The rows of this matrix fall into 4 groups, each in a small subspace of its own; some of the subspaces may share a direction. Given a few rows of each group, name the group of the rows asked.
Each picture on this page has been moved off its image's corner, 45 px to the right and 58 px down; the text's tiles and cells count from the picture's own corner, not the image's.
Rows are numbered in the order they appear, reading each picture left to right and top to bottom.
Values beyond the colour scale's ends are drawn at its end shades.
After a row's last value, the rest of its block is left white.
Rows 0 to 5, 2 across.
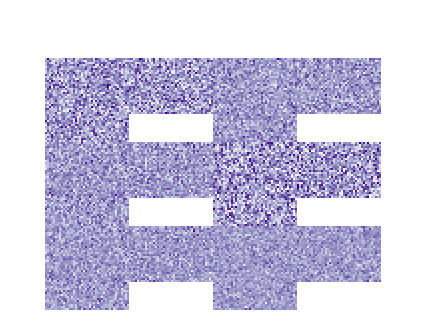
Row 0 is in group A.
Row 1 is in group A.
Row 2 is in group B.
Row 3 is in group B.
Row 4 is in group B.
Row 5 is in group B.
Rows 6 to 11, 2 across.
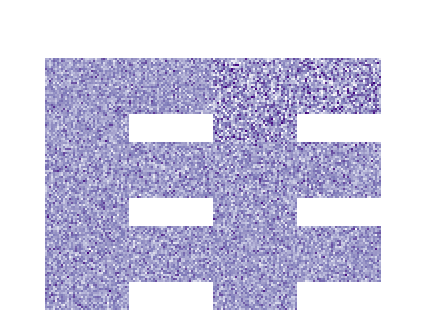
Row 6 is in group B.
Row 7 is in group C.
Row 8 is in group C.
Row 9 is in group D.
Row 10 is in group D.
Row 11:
D
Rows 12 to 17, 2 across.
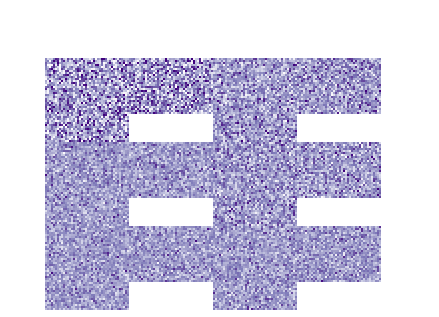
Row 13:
B
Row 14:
C
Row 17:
A
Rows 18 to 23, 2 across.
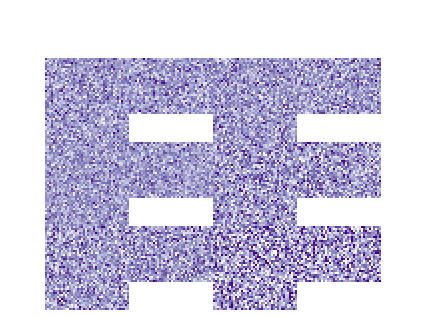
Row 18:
C
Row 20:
D
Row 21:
D
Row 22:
B
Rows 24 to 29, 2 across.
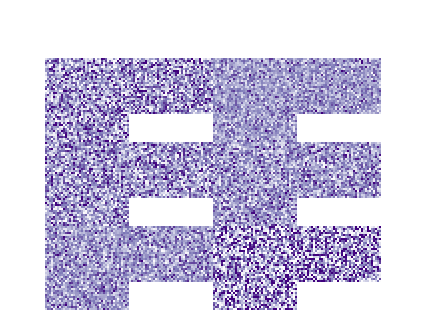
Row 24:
C
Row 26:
C
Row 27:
C
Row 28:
C
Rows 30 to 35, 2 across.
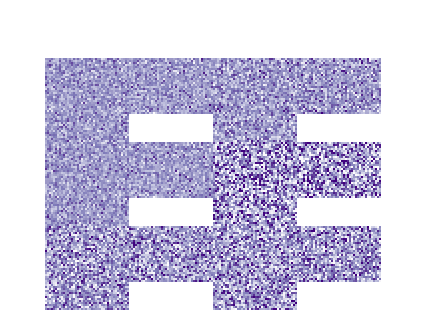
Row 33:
D
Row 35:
C
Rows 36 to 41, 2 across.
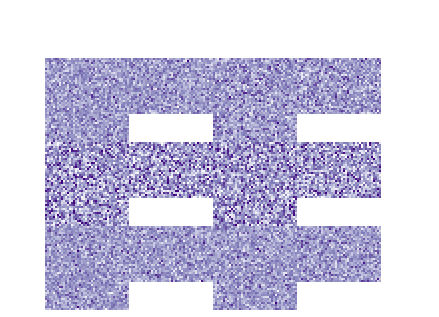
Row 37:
D
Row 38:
D
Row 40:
B
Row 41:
D
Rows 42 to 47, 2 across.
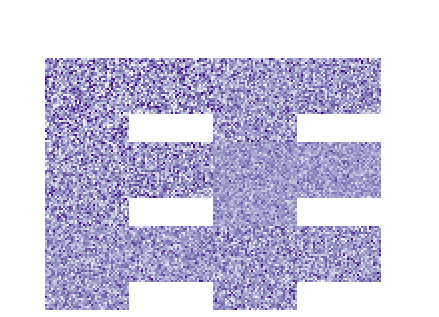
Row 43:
B
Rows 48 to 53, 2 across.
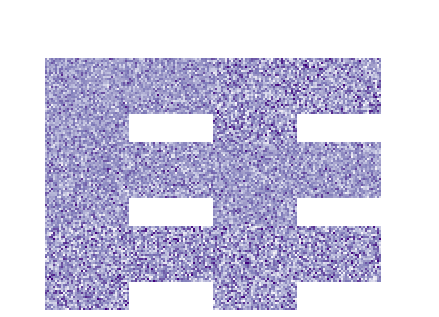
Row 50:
A
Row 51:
B
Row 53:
B
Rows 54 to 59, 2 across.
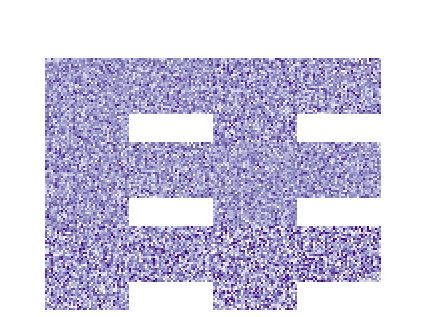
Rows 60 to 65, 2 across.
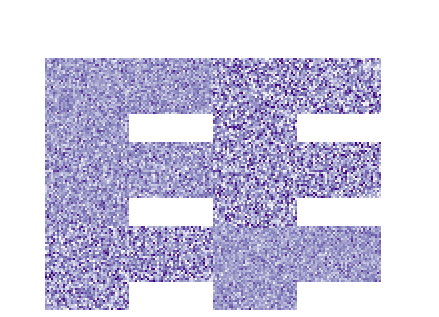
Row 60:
A
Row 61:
B
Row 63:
C
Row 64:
A
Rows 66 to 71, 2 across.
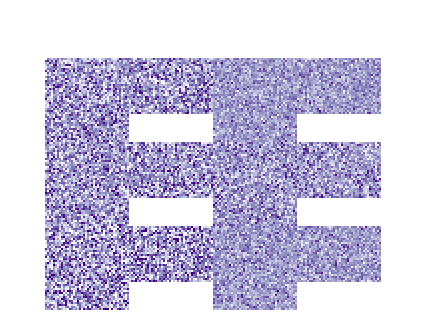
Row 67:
D
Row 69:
B
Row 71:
D
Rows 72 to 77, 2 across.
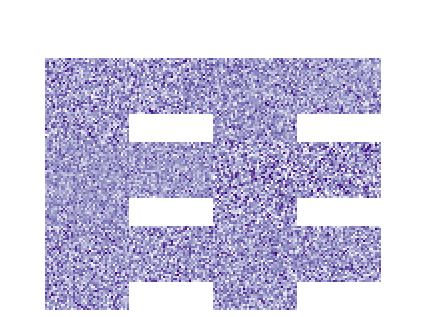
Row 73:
B
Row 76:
D
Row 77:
A
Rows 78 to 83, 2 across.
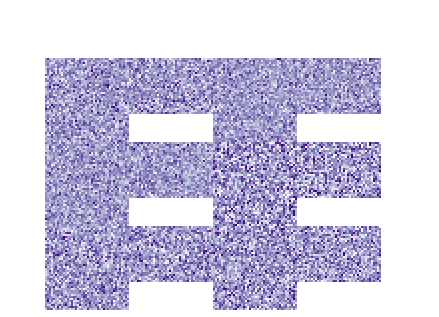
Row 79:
A
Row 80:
D
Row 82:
C
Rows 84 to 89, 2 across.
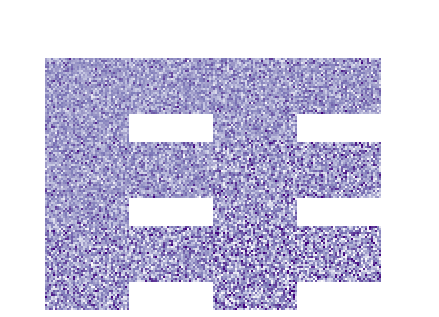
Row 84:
D
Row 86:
B
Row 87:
C
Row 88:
D
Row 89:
B
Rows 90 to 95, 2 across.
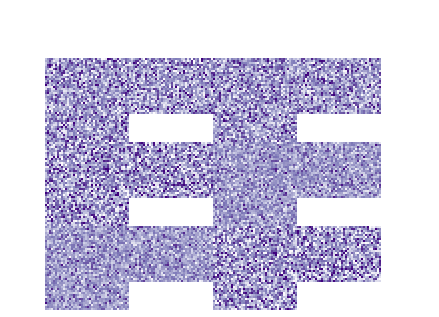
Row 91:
C
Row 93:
A
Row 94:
D
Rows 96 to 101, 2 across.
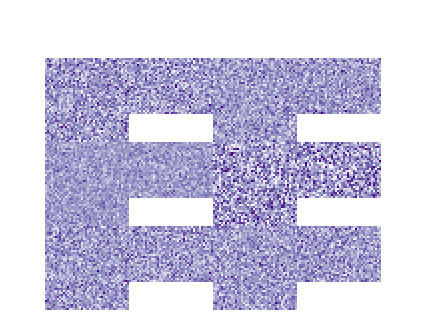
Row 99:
C
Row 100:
B
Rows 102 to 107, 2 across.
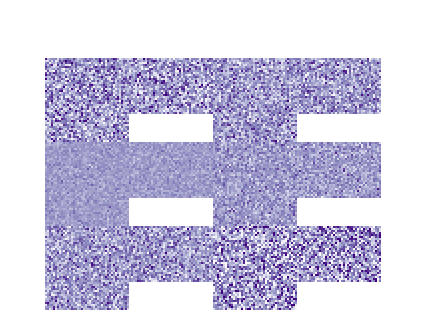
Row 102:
C
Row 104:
D
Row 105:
A
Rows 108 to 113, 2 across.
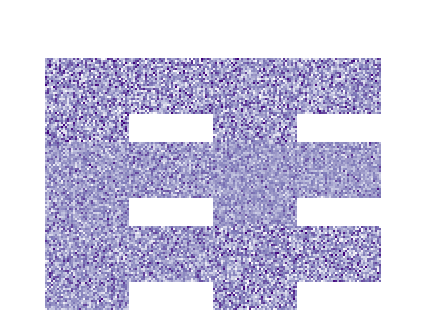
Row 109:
D
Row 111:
A
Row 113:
A
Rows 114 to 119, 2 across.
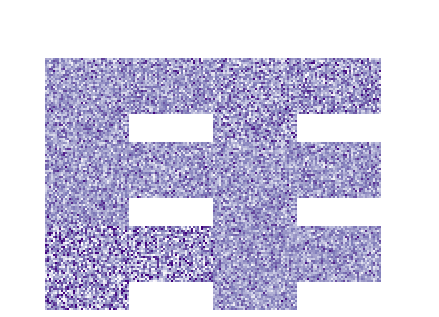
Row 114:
C
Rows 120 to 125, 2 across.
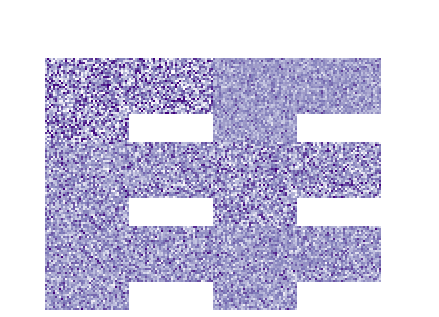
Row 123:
A
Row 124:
B
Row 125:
A
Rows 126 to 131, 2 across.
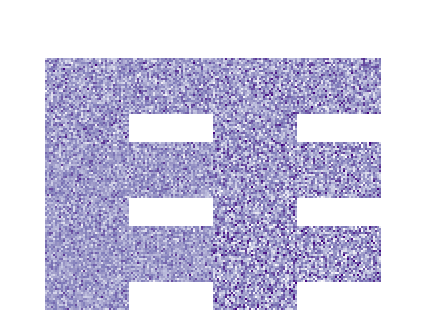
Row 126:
C
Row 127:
B
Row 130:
C
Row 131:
C
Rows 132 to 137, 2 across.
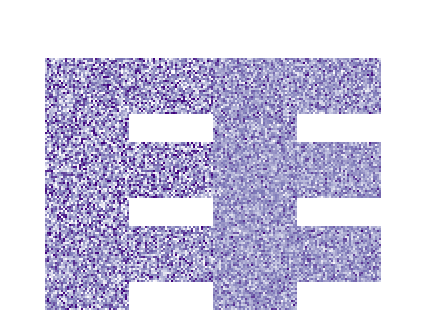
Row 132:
A
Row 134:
C
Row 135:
A
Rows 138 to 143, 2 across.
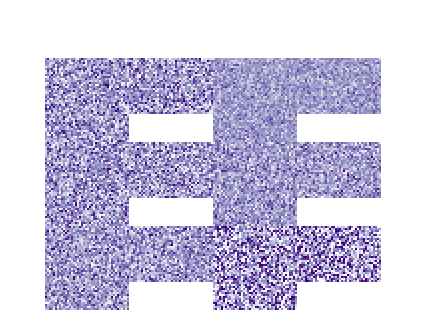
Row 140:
A
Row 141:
C
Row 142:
D
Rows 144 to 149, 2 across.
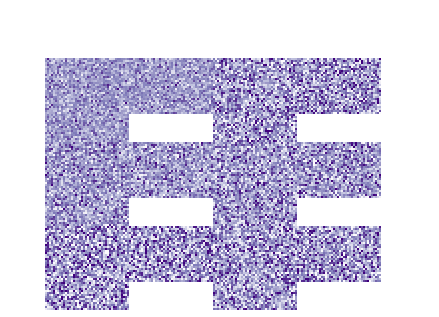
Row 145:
A
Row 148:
B
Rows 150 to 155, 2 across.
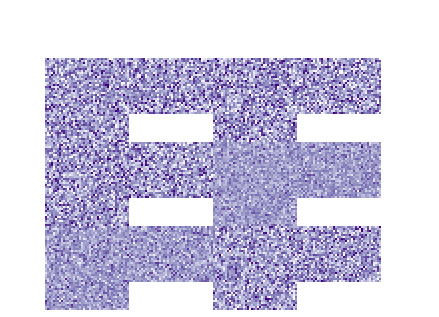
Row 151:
A
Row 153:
C
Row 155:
A
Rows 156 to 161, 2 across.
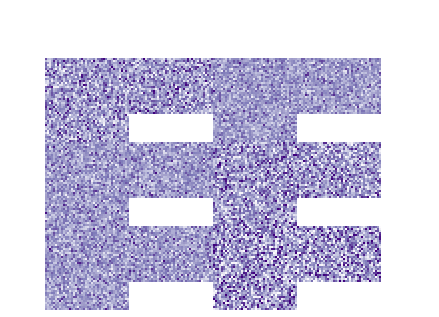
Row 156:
C
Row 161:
B
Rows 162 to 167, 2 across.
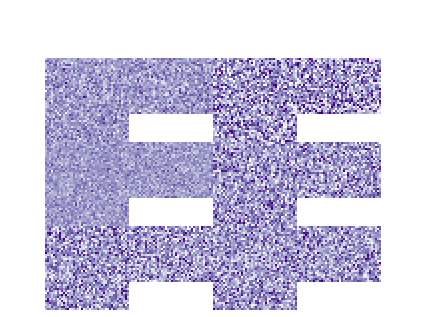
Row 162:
C
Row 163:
A
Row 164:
A
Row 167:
B
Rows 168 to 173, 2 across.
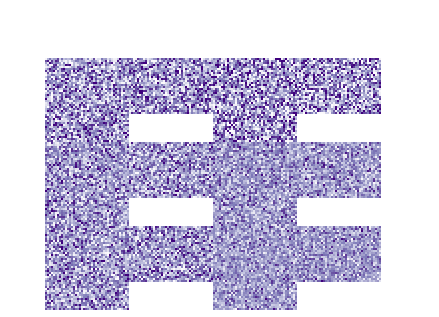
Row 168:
C
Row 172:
A
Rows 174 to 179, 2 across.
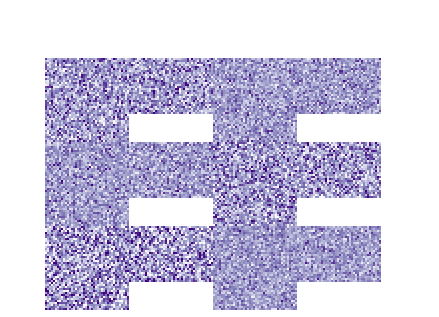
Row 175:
A
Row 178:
B
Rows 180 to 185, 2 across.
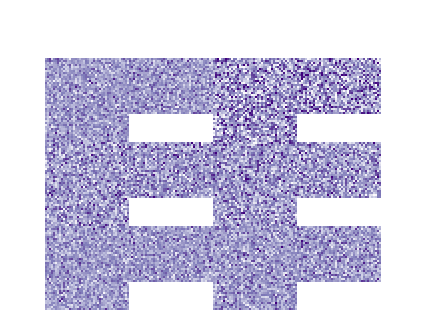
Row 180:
D
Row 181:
D
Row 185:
D
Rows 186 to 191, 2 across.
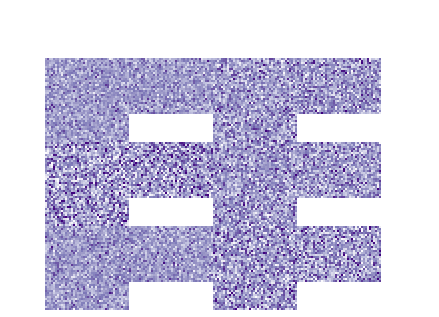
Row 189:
A
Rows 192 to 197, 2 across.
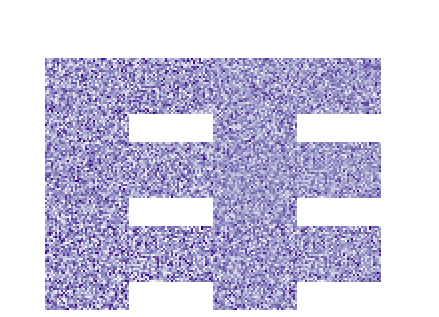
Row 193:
B
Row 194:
B
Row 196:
A
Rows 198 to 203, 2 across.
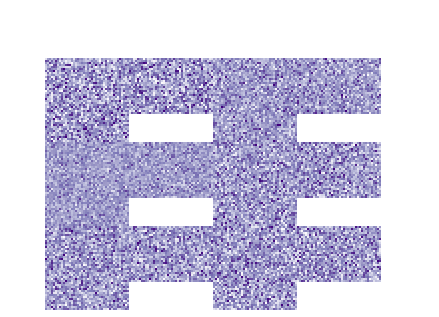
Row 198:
C
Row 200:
A
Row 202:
C
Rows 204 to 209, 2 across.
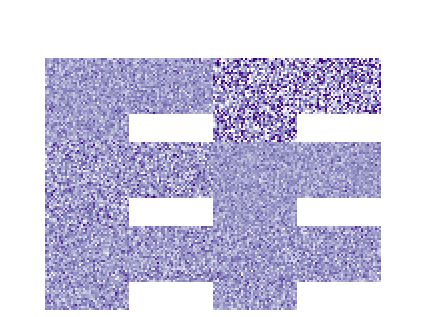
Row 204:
A
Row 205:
B
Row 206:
B
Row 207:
D
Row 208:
A
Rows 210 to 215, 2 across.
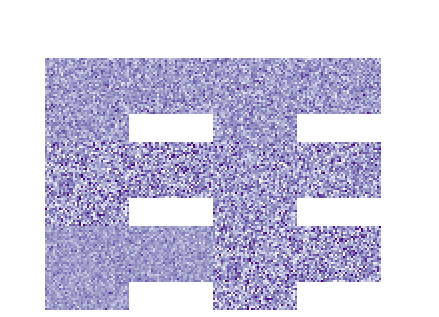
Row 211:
D
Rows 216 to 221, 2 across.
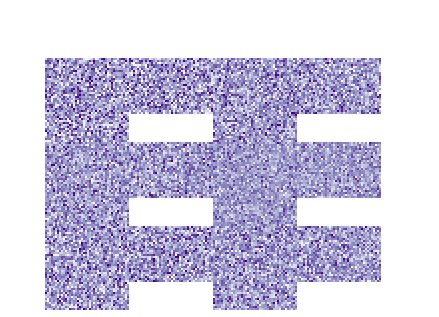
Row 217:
B
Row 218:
D
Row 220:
C
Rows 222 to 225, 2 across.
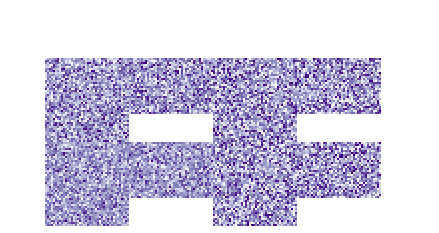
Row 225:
A
